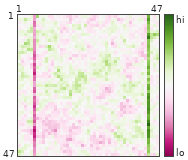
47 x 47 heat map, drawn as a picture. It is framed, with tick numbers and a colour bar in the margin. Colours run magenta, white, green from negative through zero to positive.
Columns 6 and 44 stand out from the rest. The distribution is heavy-tailed on both sides. The grain runs up and down.
